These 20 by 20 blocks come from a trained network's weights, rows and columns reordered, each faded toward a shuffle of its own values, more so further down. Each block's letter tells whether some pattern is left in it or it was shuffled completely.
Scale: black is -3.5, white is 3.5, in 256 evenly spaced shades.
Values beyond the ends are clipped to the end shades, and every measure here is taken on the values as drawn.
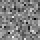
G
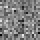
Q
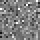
G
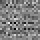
Q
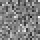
G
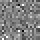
Q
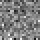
Q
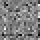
Q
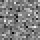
G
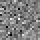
G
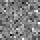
G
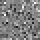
G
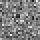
G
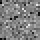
G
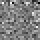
Q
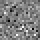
G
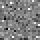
G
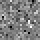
G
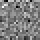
Q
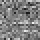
Q
